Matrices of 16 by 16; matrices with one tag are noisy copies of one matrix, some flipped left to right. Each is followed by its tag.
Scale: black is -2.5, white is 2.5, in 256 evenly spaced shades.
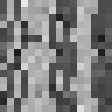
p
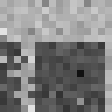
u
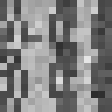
p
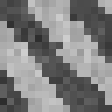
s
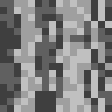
p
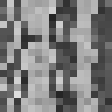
p
